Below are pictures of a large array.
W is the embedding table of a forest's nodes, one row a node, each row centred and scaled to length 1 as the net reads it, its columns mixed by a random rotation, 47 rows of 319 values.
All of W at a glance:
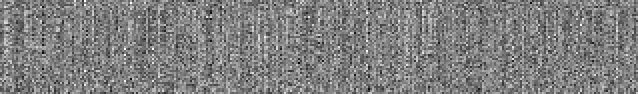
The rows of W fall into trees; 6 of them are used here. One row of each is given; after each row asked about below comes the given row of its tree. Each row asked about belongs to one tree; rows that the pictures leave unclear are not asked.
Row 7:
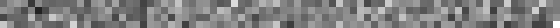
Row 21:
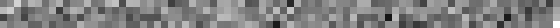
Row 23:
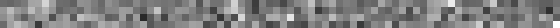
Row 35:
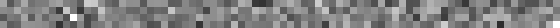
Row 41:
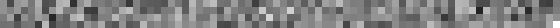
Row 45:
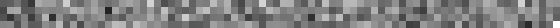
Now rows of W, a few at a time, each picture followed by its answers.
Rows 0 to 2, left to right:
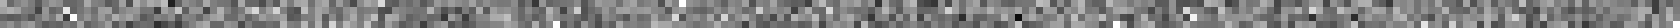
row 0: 35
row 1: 45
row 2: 35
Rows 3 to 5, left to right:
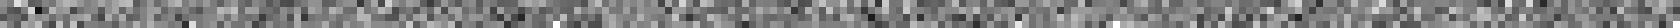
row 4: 45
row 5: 7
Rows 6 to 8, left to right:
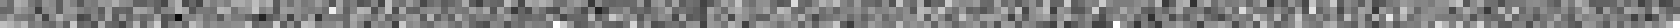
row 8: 41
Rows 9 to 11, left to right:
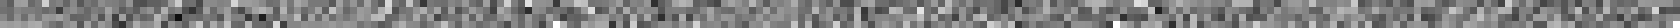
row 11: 7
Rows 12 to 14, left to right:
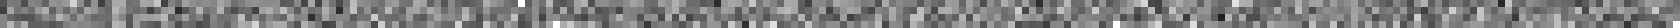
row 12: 45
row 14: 7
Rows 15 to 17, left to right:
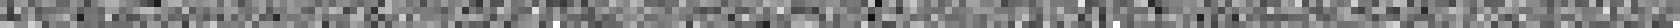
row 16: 45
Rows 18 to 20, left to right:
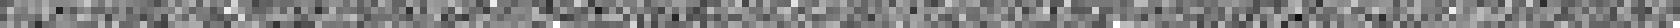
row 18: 23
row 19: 7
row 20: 7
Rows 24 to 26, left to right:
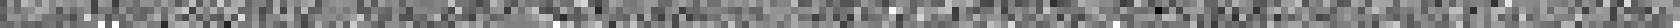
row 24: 23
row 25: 7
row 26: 7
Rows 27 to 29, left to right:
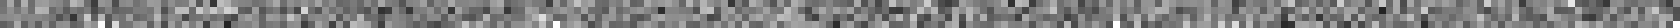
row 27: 23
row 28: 21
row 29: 23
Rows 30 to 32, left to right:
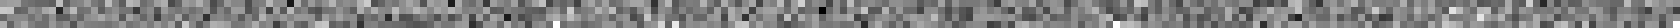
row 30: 21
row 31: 23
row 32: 7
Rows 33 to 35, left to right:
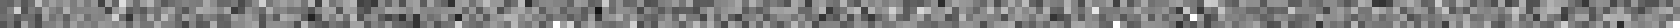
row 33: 45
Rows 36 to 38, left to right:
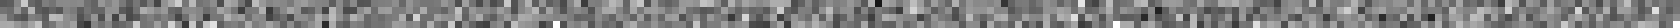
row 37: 45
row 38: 7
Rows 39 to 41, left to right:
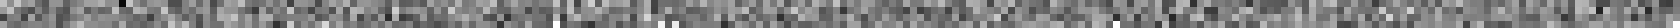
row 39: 21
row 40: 23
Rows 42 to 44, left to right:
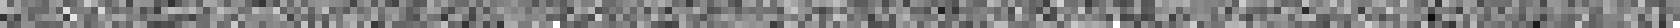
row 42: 35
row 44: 45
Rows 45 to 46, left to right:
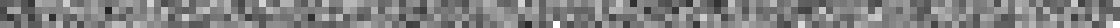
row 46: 41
